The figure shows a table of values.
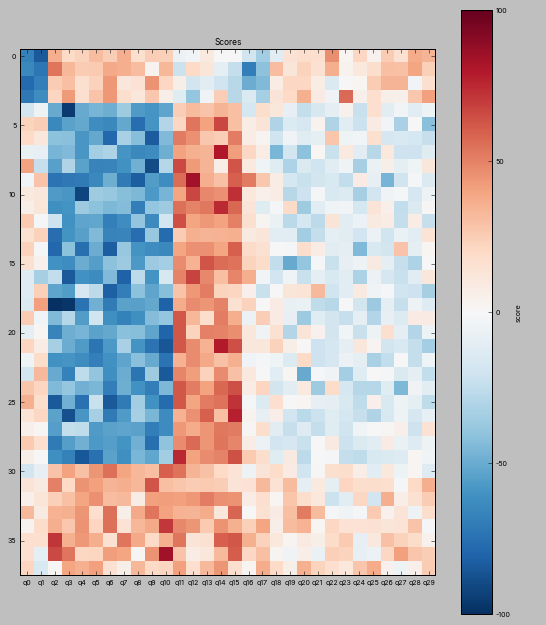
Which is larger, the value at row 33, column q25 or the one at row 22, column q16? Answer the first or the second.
the first
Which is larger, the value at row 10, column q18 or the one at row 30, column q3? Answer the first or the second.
the second
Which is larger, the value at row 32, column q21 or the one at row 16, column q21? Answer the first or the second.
the first
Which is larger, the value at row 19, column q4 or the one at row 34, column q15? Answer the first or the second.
the second
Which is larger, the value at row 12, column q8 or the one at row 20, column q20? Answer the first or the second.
the second
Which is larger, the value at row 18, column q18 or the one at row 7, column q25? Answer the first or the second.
the first
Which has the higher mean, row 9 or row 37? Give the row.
37
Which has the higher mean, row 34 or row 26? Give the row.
34
